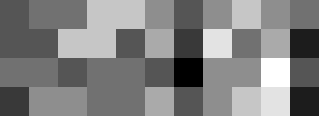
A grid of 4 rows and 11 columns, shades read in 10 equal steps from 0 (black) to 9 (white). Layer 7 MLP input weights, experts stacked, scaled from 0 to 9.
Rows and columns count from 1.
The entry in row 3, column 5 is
4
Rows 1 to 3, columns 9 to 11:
7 5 4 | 4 6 1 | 5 9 3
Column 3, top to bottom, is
4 7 3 5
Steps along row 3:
same down up same down down up same up down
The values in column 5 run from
3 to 7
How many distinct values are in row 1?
4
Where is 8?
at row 2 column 8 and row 4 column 10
